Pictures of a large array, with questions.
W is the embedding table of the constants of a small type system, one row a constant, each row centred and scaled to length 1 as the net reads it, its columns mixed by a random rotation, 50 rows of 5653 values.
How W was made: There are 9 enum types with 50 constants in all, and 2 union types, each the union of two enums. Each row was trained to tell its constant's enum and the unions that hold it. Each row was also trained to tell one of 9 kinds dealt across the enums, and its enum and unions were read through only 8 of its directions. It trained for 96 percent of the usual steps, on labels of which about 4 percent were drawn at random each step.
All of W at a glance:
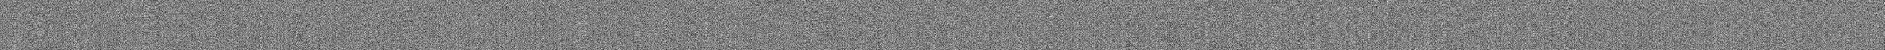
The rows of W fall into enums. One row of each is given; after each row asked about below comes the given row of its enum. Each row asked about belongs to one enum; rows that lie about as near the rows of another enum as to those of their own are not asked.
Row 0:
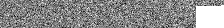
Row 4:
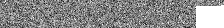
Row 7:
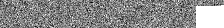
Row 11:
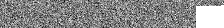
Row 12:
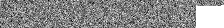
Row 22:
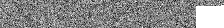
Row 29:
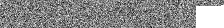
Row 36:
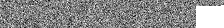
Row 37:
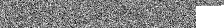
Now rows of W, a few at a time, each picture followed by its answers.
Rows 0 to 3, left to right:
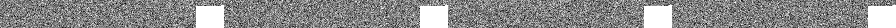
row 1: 4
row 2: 11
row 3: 36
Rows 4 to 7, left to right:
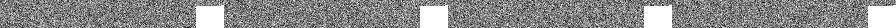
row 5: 29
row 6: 36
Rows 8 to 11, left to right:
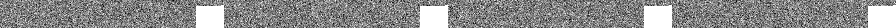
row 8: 7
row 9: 36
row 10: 7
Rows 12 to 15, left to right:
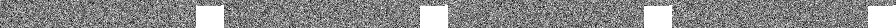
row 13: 4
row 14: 22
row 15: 22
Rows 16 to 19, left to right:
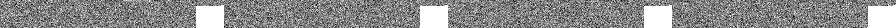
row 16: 37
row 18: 22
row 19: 36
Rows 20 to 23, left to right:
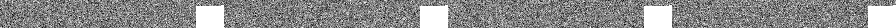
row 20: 11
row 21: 7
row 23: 7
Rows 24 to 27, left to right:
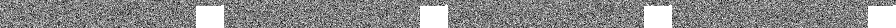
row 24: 37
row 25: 0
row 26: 11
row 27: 4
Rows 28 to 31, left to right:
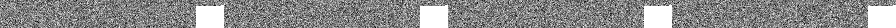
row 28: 36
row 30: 0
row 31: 7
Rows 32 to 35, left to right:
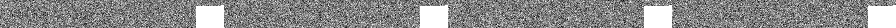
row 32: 11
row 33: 7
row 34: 22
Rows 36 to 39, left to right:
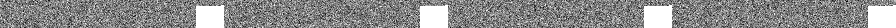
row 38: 36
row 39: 22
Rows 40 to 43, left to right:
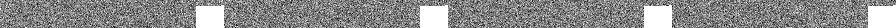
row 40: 22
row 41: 4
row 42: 0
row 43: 36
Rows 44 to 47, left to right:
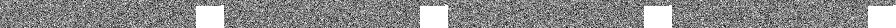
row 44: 37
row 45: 0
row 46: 37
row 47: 7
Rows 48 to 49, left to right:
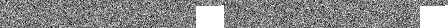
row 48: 22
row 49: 0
